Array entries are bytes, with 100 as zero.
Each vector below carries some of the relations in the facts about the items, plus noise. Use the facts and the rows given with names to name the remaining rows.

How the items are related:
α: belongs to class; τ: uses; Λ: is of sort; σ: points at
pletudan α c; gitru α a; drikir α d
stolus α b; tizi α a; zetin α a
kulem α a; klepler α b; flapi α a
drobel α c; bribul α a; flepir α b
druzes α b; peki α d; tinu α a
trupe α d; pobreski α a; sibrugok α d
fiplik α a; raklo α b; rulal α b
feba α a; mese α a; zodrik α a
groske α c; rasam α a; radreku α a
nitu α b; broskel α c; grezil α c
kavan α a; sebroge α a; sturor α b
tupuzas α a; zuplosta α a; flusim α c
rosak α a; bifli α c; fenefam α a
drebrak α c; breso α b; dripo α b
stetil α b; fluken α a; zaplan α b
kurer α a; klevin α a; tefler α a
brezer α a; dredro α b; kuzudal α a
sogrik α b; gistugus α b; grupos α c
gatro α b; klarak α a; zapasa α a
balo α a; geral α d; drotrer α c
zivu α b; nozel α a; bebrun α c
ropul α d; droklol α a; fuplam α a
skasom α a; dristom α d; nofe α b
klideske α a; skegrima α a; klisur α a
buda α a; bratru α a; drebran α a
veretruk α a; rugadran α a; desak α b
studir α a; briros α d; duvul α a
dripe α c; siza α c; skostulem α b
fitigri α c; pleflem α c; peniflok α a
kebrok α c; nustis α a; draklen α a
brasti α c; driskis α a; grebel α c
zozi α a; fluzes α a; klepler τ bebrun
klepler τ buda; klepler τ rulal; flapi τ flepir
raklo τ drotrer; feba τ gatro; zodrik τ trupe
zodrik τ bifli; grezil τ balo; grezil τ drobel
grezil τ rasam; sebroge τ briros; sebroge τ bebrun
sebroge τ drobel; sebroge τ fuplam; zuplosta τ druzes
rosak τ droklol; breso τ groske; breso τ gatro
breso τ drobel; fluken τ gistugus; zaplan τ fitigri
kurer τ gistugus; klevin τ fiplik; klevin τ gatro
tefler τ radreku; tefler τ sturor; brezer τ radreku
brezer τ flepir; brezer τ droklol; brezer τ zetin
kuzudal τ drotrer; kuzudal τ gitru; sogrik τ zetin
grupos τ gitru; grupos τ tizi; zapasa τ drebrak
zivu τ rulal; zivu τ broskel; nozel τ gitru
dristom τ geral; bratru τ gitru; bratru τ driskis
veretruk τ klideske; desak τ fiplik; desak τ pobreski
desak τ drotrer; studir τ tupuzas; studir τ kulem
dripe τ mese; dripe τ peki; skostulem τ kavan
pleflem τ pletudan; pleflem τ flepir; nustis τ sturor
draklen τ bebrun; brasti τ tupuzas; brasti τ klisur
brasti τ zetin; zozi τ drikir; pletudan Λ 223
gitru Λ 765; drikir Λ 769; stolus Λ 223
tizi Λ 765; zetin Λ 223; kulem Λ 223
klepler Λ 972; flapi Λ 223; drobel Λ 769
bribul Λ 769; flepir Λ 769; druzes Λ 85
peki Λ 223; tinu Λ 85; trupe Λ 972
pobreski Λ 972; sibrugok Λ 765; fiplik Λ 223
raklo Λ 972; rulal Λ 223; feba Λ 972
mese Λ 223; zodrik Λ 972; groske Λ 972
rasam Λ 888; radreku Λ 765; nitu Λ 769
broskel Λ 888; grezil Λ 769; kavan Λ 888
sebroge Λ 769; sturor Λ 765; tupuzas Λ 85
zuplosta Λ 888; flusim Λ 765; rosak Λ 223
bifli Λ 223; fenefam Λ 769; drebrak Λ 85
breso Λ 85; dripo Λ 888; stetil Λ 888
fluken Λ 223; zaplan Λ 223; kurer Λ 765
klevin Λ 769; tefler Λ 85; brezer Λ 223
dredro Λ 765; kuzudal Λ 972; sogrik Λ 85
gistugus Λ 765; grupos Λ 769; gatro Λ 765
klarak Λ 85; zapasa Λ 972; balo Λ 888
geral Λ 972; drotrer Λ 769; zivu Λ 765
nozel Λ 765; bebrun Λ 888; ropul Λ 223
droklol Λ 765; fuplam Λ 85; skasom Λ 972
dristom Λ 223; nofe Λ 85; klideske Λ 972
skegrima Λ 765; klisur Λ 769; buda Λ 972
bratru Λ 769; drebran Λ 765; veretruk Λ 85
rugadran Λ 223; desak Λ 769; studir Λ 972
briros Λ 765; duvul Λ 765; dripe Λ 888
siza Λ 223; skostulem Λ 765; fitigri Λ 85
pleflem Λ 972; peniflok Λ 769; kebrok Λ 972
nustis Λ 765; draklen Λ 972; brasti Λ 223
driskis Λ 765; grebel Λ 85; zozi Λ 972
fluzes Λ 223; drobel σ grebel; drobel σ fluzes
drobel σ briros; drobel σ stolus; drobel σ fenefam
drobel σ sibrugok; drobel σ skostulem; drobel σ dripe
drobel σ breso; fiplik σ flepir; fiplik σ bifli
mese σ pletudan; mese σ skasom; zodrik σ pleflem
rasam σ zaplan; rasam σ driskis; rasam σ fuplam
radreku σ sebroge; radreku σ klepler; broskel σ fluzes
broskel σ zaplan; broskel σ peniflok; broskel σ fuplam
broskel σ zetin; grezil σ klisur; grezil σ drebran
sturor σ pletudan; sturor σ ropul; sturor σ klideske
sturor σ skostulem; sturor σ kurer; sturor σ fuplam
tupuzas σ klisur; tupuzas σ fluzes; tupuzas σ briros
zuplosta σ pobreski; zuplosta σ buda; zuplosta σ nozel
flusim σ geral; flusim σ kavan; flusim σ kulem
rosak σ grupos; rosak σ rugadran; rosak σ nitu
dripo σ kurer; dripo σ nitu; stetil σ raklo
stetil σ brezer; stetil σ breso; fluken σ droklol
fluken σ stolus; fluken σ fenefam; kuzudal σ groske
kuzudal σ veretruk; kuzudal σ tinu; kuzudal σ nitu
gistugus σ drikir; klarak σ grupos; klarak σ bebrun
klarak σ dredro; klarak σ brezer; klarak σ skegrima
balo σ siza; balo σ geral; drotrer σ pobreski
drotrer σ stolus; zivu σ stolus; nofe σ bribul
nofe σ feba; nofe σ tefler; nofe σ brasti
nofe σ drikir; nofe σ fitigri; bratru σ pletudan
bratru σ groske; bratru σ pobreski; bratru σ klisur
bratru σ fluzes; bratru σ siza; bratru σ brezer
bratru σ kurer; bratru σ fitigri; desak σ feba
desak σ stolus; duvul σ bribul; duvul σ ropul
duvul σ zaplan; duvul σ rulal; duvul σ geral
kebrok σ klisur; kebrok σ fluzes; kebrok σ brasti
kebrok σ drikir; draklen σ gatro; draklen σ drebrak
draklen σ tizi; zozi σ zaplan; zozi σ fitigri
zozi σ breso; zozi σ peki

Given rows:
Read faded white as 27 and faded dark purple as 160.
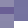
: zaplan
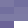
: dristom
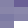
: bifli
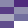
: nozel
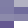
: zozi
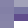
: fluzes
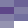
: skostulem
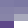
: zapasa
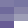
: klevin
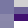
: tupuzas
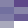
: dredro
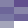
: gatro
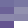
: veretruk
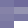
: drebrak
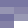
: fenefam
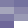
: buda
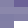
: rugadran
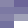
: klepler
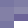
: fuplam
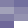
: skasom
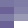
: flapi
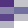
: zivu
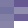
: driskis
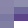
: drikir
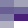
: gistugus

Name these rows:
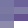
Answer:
sibrugok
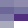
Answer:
sturor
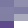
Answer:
draklen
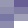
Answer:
bebrun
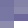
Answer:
radreku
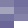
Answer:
trupe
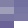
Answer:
geral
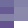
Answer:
tefler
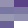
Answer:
raklo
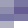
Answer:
stetil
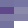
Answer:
nustis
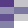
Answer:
fluken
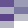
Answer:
stolus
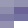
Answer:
rasam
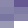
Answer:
flepir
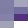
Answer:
nofe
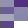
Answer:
grupos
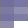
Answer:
droklol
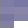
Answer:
zetin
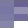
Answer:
skegrima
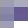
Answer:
broskel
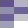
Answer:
desak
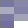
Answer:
pobreski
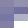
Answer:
zuplosta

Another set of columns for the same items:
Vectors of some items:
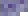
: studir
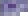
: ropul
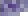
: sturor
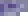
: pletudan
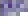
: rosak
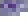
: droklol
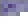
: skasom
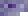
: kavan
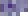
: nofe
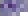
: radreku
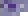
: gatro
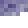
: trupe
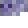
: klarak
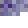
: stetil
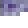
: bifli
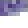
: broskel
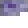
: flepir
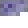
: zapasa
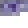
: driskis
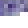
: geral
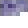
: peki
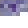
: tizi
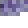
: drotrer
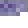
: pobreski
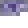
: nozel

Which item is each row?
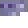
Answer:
breso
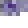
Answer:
gistugus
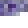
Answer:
balo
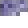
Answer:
brezer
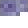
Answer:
feba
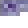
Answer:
kurer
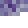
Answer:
zivu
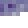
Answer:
zaplan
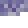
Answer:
kuzudal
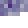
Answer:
dripo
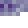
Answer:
fiplik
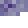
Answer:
zuplosta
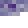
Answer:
briros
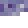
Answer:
sogrik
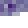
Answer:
duvul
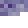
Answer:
dripe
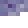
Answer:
klepler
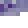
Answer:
mese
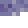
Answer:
zozi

